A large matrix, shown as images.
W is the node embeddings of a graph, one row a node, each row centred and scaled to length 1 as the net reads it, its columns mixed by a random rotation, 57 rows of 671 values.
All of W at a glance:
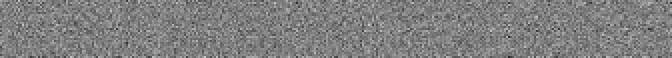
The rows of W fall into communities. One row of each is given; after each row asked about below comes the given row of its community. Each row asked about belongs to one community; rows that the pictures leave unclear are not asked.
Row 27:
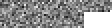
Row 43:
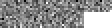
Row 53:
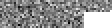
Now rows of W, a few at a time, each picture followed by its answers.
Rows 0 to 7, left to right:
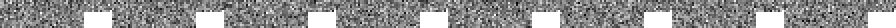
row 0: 43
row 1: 43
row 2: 27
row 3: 27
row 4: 43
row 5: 53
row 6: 53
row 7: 27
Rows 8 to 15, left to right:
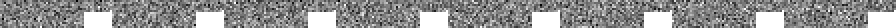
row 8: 43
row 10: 43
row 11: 53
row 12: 53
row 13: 27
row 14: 43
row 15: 27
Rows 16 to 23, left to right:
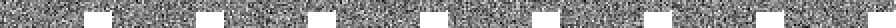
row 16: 43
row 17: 43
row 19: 43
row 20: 53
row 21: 43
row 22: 27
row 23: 53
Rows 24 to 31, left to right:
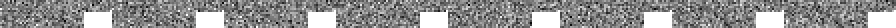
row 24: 53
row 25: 53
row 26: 53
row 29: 27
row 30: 53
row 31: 53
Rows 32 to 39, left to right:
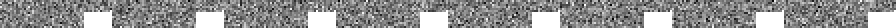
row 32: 43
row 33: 43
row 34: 43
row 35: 53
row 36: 27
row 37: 27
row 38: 43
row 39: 53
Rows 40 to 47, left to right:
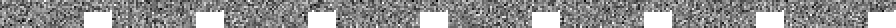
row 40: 27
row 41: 43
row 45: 43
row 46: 43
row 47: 53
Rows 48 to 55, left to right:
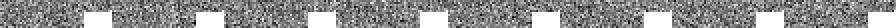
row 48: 53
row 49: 27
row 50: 43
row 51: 53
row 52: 27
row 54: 53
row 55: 27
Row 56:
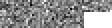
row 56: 27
